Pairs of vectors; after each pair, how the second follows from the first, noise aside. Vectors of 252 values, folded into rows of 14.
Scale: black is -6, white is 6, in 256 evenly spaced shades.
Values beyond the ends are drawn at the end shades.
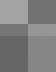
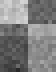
scaled up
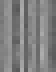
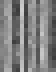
scaled up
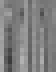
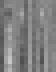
negated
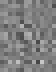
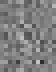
negated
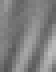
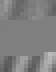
partly zeroed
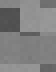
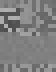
sign-scrambled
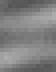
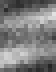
scaled up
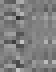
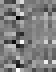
scaled up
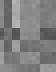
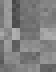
negated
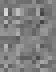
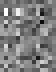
scaled up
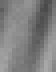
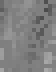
partly zeroed
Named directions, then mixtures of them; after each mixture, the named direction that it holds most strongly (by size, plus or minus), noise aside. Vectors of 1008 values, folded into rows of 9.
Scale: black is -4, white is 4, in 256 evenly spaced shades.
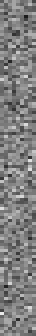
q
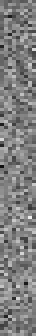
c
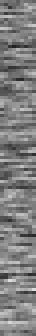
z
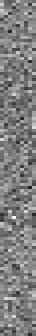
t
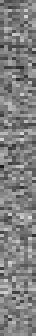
c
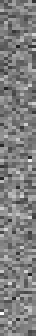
q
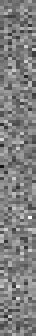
c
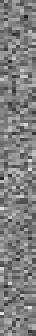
q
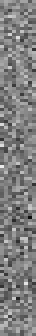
c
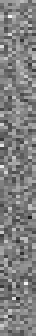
c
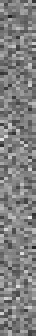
c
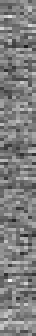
z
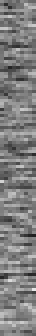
z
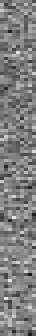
t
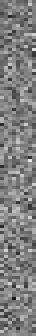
c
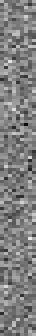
q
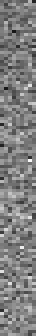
c
